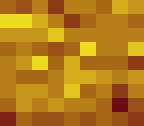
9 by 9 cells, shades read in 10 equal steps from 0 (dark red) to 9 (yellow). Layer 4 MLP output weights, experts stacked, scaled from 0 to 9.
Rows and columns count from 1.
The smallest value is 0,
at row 8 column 8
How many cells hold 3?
7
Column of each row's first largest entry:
8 1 4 6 3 5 5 2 2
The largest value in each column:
9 9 9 8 8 9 6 7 8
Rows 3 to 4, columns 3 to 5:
6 8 5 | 4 3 4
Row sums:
41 50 51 47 45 49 46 38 27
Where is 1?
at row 9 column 1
